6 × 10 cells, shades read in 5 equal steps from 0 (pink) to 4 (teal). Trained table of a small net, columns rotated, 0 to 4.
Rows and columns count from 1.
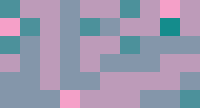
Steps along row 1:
down same up down same up down down up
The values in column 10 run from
1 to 3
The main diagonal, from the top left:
3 3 1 2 2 1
